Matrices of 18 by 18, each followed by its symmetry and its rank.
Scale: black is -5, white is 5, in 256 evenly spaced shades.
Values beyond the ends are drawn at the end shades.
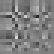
antisymmetric, rank two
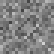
symmetric, full rank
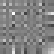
symmetric, rank two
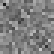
symmetric, full rank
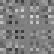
antisymmetric, rank two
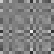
symmetric, rank two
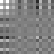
symmetric, rank one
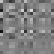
neither, rank two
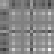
symmetric, rank one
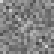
symmetric, full rank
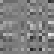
neither, rank two
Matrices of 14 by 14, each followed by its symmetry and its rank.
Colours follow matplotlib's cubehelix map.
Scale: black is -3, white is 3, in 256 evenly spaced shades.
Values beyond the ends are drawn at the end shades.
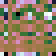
neither, rank two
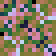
symmetric, full rank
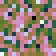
neither, full rank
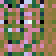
neither, rank two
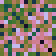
symmetric, full rank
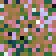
antisymmetric, full rank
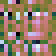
neither, rank two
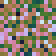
antisymmetric, full rank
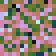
neither, full rank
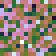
neither, full rank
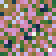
symmetric, full rank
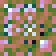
symmetric, rank three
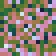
neither, full rank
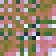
symmetric, rank three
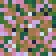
antisymmetric, full rank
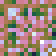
symmetric, rank three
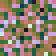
antisymmetric, full rank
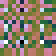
neither, rank two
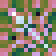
symmetric, rank three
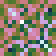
symmetric, rank three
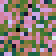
neither, full rank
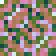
symmetric, full rank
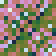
symmetric, full rank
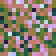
antisymmetric, full rank
